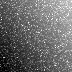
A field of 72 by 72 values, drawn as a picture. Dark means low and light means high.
Ninth with the highest average: top right. Stripes: none. Ninth with the lowest average: bottom left. Slope: up to the top right. Mirror symmetry: none. Grain: fine.
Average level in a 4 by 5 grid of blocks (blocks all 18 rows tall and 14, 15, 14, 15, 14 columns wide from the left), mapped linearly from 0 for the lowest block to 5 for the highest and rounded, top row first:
23445
12344
11234
01123
